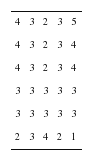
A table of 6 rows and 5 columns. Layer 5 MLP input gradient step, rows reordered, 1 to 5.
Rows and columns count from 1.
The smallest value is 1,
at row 6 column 5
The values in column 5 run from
1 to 5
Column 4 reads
3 3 3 3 3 2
